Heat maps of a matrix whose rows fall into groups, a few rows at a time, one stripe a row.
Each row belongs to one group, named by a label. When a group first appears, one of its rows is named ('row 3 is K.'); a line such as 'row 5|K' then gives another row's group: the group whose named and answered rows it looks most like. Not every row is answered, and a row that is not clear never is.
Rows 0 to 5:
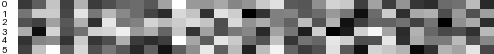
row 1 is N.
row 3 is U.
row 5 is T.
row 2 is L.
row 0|T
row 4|N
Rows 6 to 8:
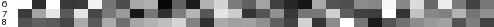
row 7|N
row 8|L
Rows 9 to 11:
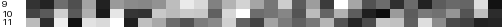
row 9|L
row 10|L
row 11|U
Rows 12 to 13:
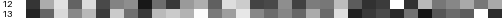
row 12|N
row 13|L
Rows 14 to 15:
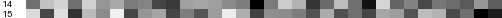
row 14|T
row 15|U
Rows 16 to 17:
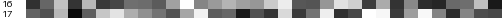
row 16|T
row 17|U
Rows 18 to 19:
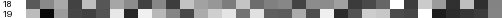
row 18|N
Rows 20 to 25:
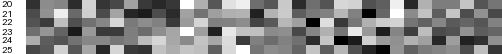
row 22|U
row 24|U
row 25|L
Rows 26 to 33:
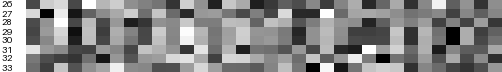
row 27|U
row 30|N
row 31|U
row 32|L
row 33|U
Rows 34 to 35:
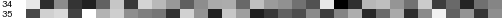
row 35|N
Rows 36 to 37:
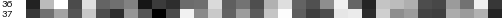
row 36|T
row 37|T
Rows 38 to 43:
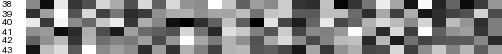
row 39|T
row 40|U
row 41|N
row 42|T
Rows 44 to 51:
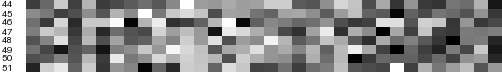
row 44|T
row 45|L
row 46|U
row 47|N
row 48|T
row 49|L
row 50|L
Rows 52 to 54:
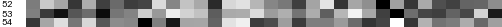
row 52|N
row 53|L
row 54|N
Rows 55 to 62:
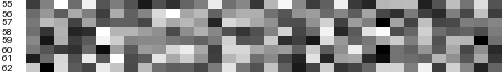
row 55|T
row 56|L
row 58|U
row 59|U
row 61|L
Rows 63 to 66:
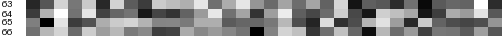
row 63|L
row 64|T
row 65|U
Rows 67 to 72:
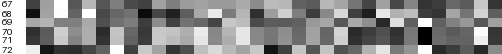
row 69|N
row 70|L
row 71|L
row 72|U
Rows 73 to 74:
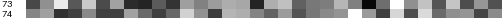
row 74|N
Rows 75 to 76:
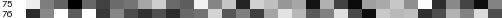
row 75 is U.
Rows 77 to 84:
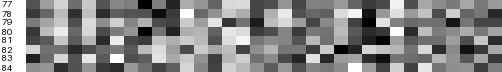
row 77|N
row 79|T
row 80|N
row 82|U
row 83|L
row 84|N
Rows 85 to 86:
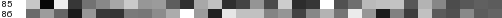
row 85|U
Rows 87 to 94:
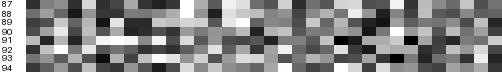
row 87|N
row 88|N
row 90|T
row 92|T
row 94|T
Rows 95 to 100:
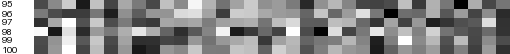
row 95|N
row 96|L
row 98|U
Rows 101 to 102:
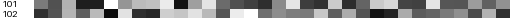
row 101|U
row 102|L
